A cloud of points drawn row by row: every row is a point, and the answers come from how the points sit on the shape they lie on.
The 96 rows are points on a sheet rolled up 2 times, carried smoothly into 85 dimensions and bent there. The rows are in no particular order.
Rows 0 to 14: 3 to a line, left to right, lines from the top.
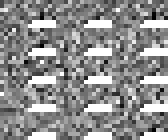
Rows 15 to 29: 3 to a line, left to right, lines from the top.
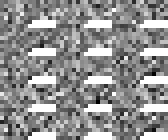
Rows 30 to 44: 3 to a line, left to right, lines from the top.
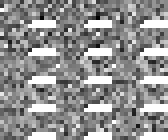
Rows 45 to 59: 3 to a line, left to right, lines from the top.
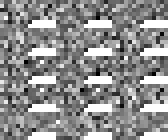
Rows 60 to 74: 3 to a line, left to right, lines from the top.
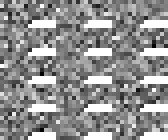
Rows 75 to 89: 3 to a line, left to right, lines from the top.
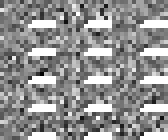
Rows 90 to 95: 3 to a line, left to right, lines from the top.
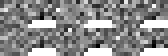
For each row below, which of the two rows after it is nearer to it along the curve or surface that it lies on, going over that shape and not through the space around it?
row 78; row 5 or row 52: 5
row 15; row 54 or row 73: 73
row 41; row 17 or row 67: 17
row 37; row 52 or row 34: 52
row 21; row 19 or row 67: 19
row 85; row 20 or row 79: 79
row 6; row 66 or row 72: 72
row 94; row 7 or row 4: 7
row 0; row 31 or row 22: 31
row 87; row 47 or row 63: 47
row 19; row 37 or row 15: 15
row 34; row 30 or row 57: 30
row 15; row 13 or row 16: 16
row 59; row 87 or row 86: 87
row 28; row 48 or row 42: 48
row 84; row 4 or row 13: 4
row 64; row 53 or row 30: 30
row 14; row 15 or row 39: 39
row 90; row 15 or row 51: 51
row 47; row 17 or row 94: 17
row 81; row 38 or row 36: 38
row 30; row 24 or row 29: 24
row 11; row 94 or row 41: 94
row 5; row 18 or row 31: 18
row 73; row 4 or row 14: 4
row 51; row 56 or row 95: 56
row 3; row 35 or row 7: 7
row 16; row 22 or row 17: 17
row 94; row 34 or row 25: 34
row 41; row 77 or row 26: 26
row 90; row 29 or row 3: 3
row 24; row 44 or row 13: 44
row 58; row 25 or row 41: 41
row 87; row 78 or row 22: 78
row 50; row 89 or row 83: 89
